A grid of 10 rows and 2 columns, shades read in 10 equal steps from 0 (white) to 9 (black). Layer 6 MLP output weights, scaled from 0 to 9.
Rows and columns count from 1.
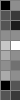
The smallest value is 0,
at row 5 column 2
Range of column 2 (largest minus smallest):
8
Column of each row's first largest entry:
1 2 2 1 1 2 2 2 1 2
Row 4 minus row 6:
1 0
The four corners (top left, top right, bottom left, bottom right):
9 4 6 7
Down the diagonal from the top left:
9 7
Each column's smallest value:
2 0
